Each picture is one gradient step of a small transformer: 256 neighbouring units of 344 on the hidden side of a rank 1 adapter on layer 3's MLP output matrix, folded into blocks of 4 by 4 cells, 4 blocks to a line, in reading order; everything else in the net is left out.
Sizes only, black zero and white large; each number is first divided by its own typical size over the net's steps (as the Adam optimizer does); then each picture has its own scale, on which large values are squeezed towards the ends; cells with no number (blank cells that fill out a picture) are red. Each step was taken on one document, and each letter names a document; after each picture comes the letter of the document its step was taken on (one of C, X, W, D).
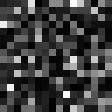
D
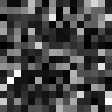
D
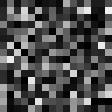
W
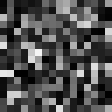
W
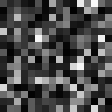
D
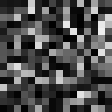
D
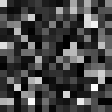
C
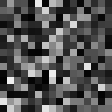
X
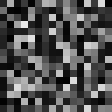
X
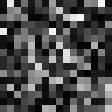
X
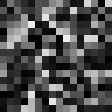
W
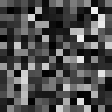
D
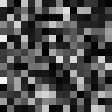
W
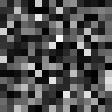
X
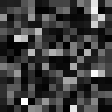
D
